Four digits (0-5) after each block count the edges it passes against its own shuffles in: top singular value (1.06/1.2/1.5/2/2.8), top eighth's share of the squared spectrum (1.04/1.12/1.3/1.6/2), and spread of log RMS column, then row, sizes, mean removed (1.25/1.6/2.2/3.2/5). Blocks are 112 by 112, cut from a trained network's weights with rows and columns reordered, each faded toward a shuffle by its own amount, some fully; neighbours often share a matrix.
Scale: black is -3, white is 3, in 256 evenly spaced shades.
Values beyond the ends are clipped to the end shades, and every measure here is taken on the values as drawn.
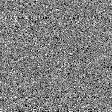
3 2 0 2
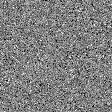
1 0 0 0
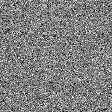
3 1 0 1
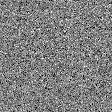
2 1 0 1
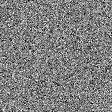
0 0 0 0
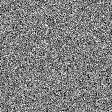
0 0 0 0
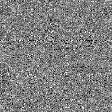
4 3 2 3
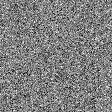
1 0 0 0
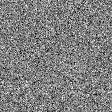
0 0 0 0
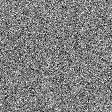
0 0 0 0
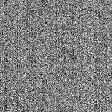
3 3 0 1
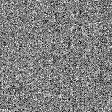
2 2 0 0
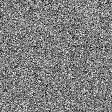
1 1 0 0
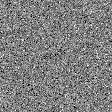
2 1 0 0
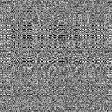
5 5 2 4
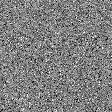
2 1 0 1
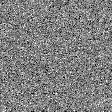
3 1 0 0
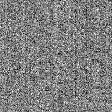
3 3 0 1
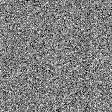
1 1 0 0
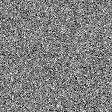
1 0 0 0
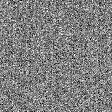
2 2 0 0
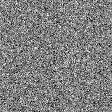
1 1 0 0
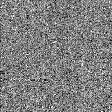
2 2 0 1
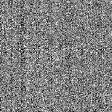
3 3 1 2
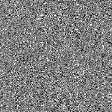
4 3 2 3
